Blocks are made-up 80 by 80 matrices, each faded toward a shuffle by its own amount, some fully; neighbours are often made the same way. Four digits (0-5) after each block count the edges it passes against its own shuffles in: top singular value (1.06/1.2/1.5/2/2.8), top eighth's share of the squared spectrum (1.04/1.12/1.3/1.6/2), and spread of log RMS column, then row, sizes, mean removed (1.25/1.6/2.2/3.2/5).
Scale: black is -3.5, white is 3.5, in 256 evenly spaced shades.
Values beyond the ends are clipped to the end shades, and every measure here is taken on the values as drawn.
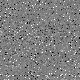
2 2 1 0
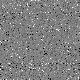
1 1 0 1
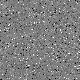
0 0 0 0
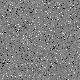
0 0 0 0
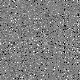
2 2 2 2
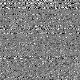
2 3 0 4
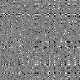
5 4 2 3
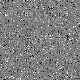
3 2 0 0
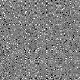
4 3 2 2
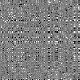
5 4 3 3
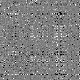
4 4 2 2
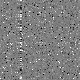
4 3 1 1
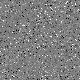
2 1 0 0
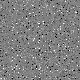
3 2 1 0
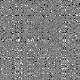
4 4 2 2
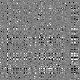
5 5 3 3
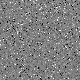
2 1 0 0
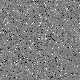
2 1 0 0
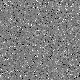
2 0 0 0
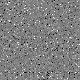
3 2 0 1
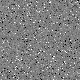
0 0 0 0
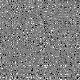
4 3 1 2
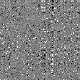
4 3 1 2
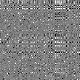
5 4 3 3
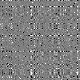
5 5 3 3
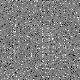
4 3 1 1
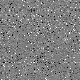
3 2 1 1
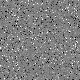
0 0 0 0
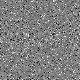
3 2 1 1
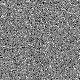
2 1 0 0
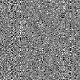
4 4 3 1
